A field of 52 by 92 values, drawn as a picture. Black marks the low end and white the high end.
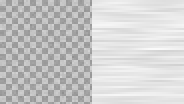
It is made of 1 by 2 panels. Panel 1,1: high, checkered. Panel 1,2: very high, streaked across, faint in contrast.
